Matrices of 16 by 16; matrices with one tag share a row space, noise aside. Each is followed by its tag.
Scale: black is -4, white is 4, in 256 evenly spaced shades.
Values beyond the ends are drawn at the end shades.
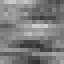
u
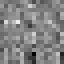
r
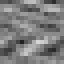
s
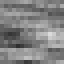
u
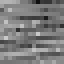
u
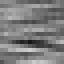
u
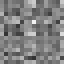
r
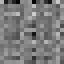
r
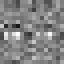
r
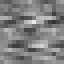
s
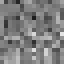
r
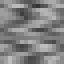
s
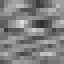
s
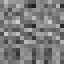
r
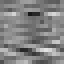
s
